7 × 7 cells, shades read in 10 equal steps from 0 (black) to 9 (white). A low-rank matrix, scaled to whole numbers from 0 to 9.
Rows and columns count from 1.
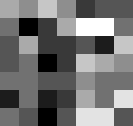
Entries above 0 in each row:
7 6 7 6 7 7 6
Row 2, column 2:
0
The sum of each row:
31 34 24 27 27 26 29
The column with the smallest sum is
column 3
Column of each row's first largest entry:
3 5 7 5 5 7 5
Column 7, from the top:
3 4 7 5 4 8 3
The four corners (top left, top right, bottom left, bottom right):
6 3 4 3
